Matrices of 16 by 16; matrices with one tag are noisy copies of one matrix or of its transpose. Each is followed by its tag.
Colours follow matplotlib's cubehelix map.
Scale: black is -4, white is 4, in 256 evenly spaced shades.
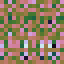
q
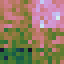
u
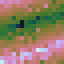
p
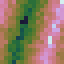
p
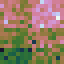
u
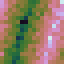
p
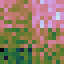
u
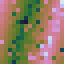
p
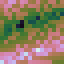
p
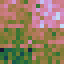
u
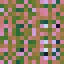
q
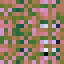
q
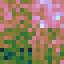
u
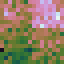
u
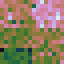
u
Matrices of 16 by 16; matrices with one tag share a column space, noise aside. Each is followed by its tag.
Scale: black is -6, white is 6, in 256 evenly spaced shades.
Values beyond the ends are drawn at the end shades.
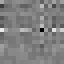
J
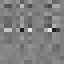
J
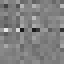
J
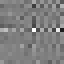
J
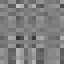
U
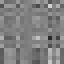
U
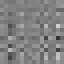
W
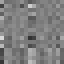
U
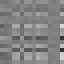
W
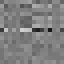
J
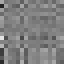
U
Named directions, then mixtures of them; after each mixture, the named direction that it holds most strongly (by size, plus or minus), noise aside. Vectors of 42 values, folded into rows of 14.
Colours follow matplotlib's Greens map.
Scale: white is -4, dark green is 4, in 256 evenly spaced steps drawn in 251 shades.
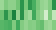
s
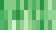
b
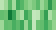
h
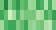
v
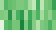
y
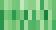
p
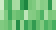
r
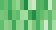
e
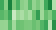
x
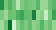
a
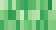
h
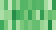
x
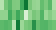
r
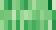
r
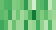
e
